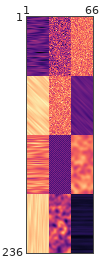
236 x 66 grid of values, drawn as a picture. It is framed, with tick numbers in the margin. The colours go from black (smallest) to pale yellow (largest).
It is made of 4 by 3 panels. Panel 1,1: low, streaked across. Panel 1,2: middling, fine-grained, strong in contrast. Panel 1,3: high, fine-grained. Panel 2,1: very high, slanting down to the right, faint in contrast. Panel 2,2: high, fine-grained. Panel 2,3: low, slanting down to the right, faint in contrast. Panel 3,1: high, streaked across. Panel 3,2: low, checkered. Panel 3,3: high, blotchy. Panel 4,1: very high, streaked downward, faint in contrast. Panel 4,2: middling, blotchy, strong in contrast. Panel 4,3: very low, streaked across, faint in contrast.
